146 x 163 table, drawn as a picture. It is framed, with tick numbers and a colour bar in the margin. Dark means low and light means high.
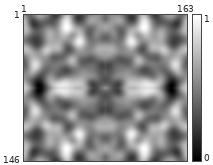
No lone cell stands out from its neighbours. It mirrors both left to right and top to bottom. No single row or column stands out from its neighbours. The texture varies smoothly and slowly. The histogram is bell-shaped. There is no overall slope. There is no seam.
